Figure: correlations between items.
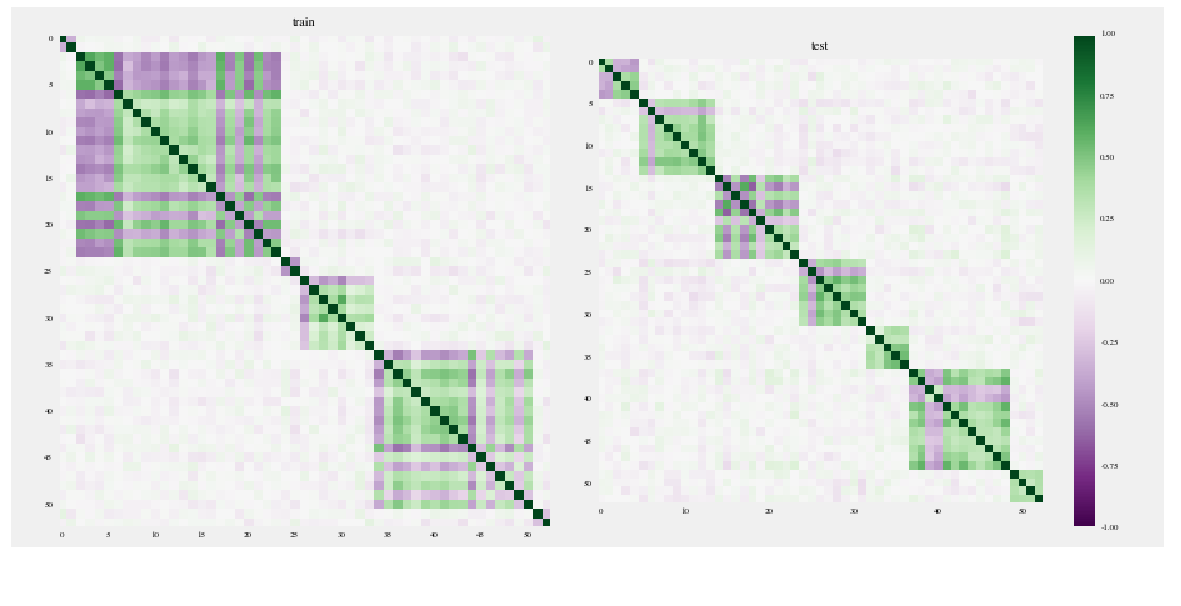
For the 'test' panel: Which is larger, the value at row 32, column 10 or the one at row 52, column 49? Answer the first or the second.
the second
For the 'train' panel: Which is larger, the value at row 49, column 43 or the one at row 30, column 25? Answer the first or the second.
the second
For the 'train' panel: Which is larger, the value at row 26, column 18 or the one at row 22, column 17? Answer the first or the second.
the first
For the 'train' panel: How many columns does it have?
53
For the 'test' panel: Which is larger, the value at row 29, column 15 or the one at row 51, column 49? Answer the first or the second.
the second
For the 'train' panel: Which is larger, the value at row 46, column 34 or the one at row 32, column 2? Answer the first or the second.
the first
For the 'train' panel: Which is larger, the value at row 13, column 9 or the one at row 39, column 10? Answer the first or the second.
the first
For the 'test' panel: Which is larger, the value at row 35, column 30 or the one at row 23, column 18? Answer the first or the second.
the second
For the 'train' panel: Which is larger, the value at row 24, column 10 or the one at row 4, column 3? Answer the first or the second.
the second
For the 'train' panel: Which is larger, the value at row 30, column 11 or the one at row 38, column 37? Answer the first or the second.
the second
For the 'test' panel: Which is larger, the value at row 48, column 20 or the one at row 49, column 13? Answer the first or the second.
the first
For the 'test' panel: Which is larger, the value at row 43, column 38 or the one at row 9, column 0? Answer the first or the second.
the first
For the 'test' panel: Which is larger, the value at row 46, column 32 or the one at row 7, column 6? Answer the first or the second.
the first
